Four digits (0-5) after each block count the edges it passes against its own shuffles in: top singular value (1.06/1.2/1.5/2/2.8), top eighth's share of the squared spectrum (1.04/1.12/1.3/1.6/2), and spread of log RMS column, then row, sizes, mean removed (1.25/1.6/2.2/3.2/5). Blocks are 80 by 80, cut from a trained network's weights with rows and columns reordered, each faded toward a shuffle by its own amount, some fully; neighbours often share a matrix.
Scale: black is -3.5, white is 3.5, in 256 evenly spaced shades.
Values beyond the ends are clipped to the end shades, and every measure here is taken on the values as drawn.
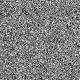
0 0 0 0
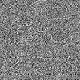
3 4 1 2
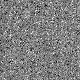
0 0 0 0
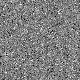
0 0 0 0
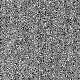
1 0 0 0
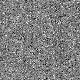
0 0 0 0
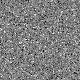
0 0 0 0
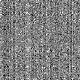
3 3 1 3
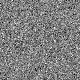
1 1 0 0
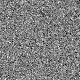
1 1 0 0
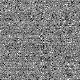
2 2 2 0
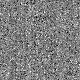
1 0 0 0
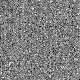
1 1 0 0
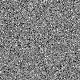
1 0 0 0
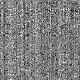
3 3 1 3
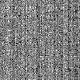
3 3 1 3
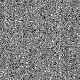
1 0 0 0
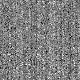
3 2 0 2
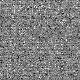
2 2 2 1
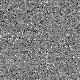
0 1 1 0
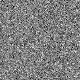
2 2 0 0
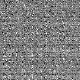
3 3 3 1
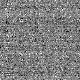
3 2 2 1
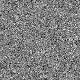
2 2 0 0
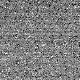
2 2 2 0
